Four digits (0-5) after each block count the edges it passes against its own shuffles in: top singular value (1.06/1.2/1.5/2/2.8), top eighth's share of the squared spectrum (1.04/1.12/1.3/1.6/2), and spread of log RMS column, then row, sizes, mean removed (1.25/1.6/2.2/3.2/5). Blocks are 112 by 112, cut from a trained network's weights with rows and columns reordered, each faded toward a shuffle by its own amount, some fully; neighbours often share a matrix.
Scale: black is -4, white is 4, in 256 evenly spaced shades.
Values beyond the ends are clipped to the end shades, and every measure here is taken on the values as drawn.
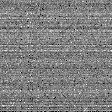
5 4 2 2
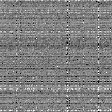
5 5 3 3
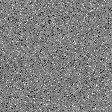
0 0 0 0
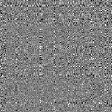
4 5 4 3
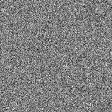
3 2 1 0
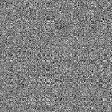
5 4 2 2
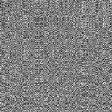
4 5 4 2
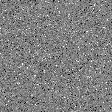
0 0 0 0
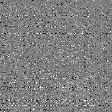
3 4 1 3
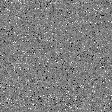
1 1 0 1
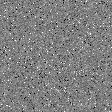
0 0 0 0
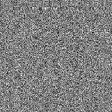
4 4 2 1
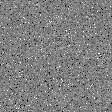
0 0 0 0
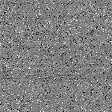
1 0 0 0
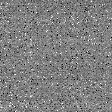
2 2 2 0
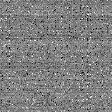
3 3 2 1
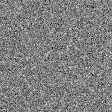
3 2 1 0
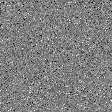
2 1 0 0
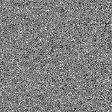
2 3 2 1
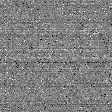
3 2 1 1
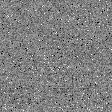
1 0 0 0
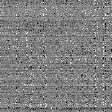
4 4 3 1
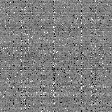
3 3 3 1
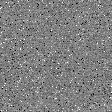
1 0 0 0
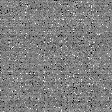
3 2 2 0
